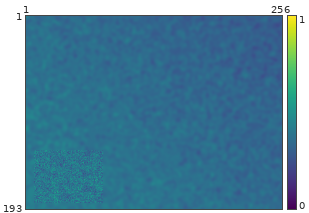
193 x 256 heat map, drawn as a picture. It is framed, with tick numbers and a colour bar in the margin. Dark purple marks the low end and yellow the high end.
The bottom left is the roughest part. In the bottom left lies a patch that is rougher than the rest. The field is mottled with small blotches. The halves do not mirror each other. There are no regular stripes. Values rise toward the bottom left.
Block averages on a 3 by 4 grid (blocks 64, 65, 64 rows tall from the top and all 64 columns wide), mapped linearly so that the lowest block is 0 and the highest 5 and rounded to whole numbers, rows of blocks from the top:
3 2 1 0 / 4 3 2 1 / 5 4 3 2
